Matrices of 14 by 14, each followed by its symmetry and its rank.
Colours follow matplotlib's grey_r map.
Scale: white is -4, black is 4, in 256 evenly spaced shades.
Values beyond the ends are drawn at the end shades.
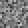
neither, full rank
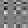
neither, rank one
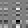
neither, rank one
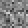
neither, rank three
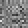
neither, rank three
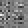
neither, rank three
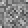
symmetric, full rank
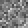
symmetric, full rank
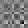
symmetric, rank two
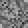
symmetric, full rank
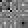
symmetric, rank three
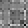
symmetric, rank two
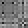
symmetric, rank two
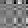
neither, rank one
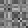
symmetric, rank three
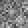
symmetric, full rank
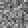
neither, full rank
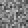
neither, full rank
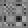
symmetric, rank two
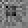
symmetric, rank three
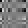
neither, rank one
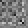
symmetric, rank three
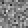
neither, full rank
